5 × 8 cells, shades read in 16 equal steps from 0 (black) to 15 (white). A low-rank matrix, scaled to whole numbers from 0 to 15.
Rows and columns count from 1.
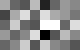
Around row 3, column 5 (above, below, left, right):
13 0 5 15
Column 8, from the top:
8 7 13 8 5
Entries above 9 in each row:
2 4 4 2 2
